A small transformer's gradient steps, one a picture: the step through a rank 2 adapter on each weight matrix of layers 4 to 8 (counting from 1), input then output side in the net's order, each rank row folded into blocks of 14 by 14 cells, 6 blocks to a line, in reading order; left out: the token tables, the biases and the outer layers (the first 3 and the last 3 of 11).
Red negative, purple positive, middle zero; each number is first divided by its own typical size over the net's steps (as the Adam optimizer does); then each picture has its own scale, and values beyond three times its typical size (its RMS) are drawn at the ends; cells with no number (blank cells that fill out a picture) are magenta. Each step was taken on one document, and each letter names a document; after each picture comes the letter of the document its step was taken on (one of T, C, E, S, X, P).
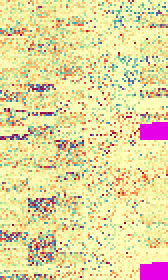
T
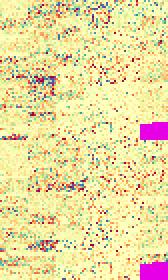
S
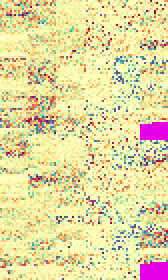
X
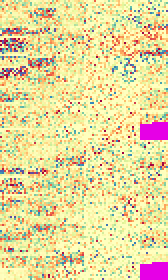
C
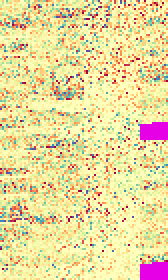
S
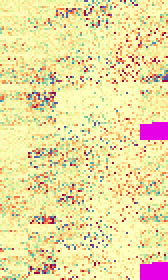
S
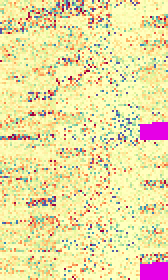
S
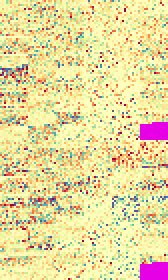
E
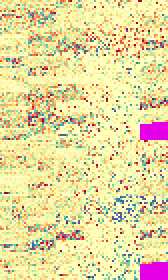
X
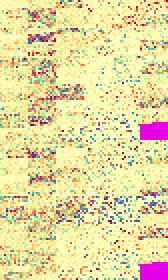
X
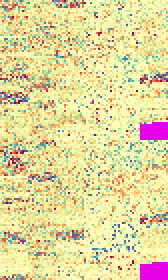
T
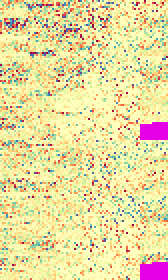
S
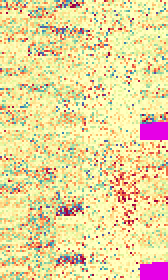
T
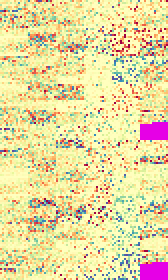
X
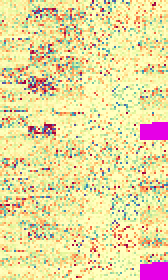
E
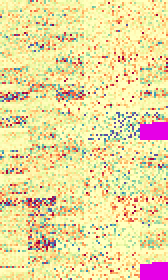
C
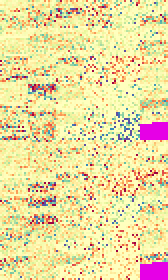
S
